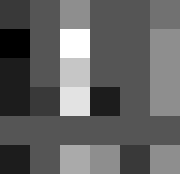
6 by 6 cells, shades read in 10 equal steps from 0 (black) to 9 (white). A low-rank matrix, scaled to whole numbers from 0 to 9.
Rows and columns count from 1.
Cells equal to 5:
6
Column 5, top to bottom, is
3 3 3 3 3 2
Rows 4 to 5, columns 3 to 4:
8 1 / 3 3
